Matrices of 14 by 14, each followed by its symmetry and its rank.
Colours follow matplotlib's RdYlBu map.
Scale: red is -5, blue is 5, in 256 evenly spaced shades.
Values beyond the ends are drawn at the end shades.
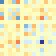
symmetric, rank three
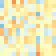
neither, rank three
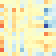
neither, rank three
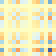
symmetric, rank one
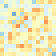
symmetric, full rank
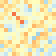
symmetric, full rank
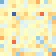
symmetric, rank three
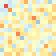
symmetric, full rank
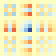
symmetric, rank one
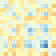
symmetric, rank three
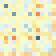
symmetric, rank three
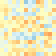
neither, rank three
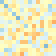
symmetric, full rank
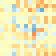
neither, rank three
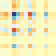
symmetric, rank one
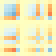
symmetric, rank one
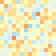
symmetric, full rank
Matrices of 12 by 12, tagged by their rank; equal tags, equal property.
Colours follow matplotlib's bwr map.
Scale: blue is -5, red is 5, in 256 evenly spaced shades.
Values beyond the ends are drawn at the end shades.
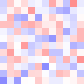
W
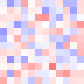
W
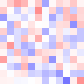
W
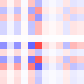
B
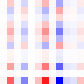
B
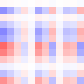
B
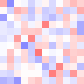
W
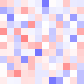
W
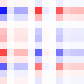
B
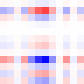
B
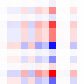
B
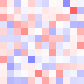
W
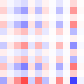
B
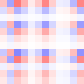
B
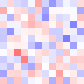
W
